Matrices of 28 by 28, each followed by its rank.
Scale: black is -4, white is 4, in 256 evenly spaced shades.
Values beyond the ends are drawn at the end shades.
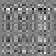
two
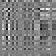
two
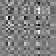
two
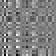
two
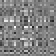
three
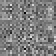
five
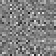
five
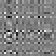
two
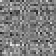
five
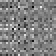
three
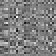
three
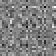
five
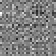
five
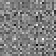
five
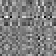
three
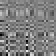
two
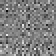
five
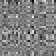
three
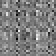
three
